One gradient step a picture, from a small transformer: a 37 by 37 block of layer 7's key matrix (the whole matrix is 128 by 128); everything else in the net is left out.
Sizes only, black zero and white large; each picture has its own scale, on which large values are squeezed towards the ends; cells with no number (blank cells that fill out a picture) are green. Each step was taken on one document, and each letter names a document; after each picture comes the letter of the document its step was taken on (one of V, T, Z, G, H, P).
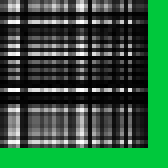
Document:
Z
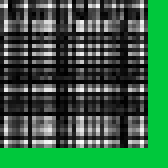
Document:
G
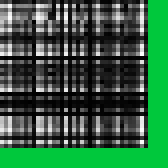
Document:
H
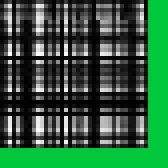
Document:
H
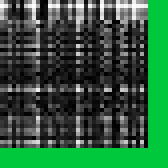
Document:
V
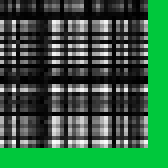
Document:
G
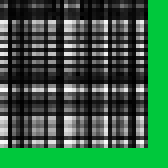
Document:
G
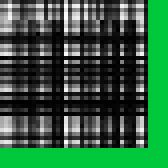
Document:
H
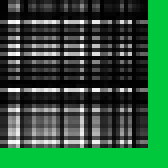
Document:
Z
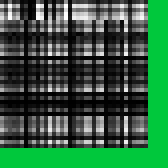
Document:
H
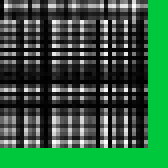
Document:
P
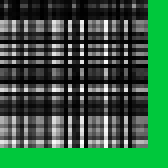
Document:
P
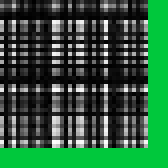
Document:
G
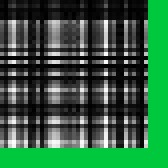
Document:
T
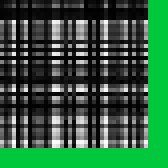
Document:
T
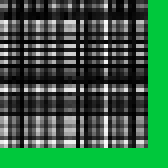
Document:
G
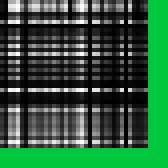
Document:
Z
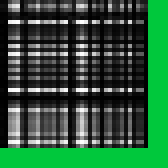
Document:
Z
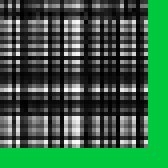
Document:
V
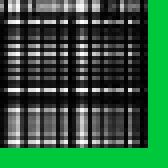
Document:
Z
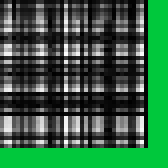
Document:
H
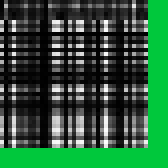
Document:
P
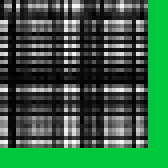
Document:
G
